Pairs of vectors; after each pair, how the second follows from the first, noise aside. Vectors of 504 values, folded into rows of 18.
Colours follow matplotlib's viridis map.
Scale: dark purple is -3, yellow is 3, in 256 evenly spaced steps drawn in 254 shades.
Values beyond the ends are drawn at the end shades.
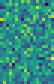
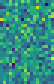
copied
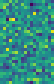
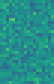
shrunk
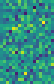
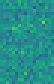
shrunk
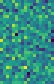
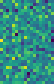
copied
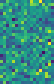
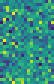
reversed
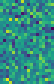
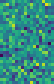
reversed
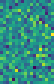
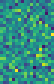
copied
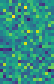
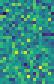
reversed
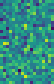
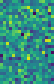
reversed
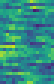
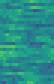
shrunk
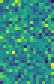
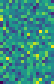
reversed
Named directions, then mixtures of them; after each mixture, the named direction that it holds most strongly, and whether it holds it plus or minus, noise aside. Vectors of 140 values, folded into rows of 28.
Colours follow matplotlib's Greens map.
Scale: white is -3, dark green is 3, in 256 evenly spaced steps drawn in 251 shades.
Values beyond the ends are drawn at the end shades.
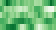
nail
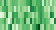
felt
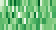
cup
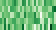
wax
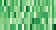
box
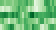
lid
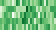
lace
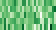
wax, plus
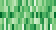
wax, minus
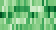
felt, minus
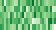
box, minus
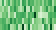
box, minus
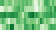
lid, plus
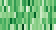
box, minus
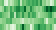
nail, minus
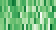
wax, plus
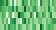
cup, minus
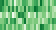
cup, minus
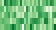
box, plus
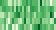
felt, plus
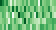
cup, minus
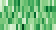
cup, plus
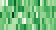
cup, plus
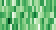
felt, minus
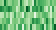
box, plus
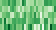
wax, plus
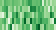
felt, plus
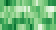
nail, plus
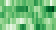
nail, minus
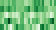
lid, minus
